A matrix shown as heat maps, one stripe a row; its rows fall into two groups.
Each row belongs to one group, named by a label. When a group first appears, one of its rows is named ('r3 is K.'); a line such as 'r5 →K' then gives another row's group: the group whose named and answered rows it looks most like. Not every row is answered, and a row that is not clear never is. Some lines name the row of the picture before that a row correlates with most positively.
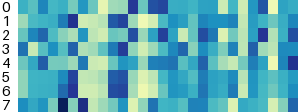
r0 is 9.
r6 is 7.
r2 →9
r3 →7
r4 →9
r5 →7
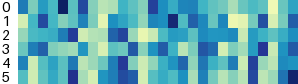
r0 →9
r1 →9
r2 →7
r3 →9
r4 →7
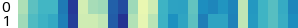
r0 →7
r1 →7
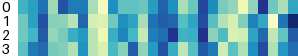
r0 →9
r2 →9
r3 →9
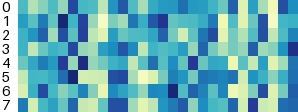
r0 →7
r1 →9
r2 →9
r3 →7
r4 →9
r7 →7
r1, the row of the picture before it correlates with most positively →0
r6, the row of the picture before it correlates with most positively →2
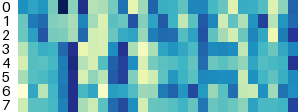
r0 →9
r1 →9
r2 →9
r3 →7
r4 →7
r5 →7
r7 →7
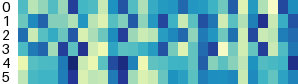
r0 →7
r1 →9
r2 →7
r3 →9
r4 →7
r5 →7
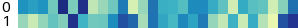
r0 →9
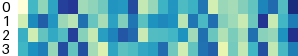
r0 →7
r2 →7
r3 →9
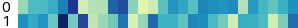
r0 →7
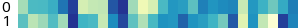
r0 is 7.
